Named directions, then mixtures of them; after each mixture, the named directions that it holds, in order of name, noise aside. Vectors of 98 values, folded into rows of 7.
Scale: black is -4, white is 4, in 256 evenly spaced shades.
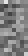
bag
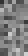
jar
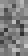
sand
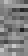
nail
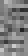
nail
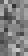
bag, jar, sand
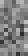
jar, sand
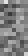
bag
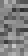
jar, nail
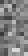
jar, sand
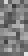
bag, jar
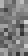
jar, sand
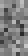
sand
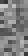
bag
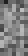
bag, nail, sand
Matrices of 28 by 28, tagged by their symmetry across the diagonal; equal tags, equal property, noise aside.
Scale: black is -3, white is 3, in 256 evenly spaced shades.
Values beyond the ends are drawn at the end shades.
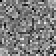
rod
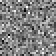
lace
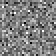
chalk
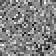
rod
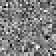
chalk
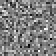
chalk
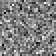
chalk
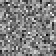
lace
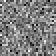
lace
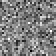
chalk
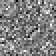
rod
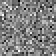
lace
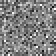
rod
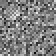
rod
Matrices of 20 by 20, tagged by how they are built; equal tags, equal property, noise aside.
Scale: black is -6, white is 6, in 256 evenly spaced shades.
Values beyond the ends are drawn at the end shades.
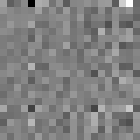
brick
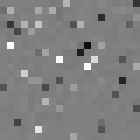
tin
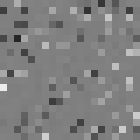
tin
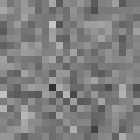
brick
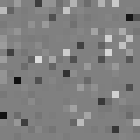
tin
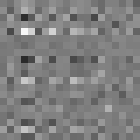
brick
